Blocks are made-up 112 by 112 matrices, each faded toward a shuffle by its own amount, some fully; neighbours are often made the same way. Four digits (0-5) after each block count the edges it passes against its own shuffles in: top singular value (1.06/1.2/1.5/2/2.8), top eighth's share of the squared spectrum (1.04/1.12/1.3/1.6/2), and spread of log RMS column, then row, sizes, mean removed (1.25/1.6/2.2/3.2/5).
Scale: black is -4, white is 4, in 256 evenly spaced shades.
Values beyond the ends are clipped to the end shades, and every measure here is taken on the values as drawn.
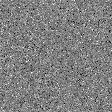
0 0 0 0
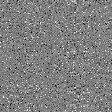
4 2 1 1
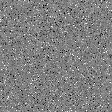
3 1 0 0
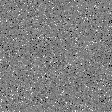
3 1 0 0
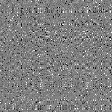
5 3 2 2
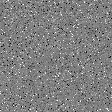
0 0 0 0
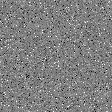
1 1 0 0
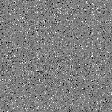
4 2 1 1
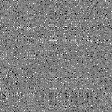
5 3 2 2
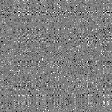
5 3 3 3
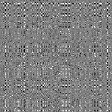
5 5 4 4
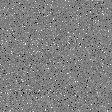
2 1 0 0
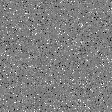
2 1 0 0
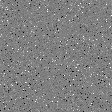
0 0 0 0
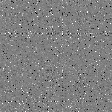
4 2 1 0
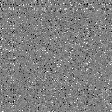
4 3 1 2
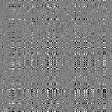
5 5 4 4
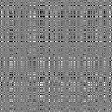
5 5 4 4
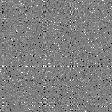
4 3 1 2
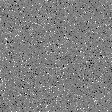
0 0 0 0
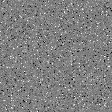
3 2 0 0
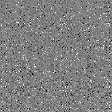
4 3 2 2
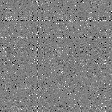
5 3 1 2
